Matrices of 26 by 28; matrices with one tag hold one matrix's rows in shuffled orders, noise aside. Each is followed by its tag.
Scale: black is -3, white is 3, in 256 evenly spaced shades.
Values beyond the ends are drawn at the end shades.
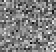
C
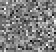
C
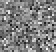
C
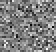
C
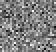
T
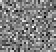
T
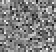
C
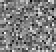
C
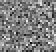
C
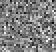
C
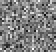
T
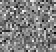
T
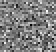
C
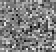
C
